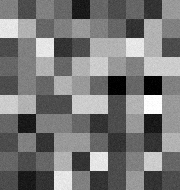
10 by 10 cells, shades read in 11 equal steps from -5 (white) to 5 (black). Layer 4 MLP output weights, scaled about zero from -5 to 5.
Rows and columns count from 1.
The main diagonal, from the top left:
0 -2 -4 1 -1 -3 2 1 -3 2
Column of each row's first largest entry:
5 8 4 1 7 3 2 3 5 2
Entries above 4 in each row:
0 0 0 0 2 0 0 0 0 0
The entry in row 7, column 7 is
2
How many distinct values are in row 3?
5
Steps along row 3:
down down up down down same down up up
